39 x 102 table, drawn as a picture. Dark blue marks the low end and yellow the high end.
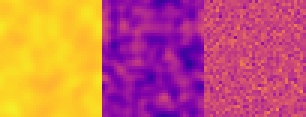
The table splits into one row of 3 panels. Panel 1,1: very high, blotchy, faint in contrast. Panel 1,2: low, blotchy. Panel 1,3: middling, fine-grained.
